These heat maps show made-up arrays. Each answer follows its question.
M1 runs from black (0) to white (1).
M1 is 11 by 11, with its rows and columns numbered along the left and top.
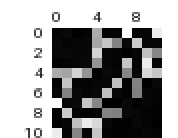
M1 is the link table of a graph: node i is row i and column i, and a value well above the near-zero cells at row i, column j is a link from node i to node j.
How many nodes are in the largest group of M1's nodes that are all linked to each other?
4
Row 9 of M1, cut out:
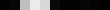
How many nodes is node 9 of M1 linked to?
3
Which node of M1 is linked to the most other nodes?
node 4
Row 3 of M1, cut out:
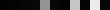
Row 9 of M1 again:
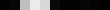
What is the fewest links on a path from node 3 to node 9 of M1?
1
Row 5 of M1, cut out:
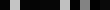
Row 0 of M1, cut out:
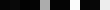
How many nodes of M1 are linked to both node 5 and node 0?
0
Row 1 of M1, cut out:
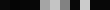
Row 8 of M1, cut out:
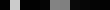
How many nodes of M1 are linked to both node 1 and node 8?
2
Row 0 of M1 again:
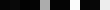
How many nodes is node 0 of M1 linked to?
3
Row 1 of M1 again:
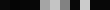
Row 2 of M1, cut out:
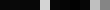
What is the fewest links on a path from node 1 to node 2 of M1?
2
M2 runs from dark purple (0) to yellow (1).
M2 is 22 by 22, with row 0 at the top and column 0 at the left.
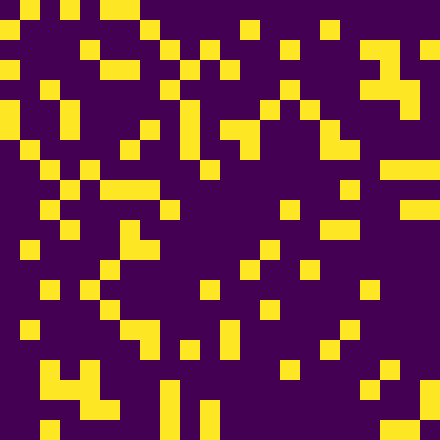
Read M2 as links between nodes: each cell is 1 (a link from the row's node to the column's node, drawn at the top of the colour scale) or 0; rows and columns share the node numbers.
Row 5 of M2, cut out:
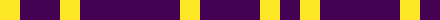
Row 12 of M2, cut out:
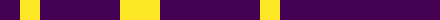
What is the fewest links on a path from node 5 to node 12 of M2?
2
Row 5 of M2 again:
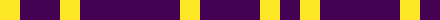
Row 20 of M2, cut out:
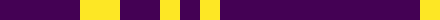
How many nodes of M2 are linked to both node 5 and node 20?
0
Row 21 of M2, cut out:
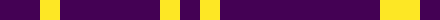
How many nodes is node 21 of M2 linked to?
5
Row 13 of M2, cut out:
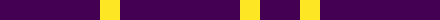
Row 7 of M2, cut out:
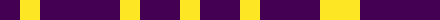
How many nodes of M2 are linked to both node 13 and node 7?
1
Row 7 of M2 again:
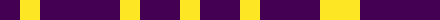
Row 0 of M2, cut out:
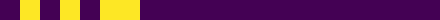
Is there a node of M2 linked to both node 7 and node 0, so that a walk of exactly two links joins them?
yes
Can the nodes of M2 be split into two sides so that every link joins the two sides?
no
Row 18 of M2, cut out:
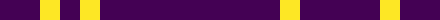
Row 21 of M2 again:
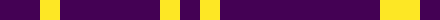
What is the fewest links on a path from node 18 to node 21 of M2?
2
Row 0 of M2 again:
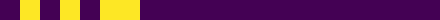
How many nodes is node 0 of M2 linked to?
4
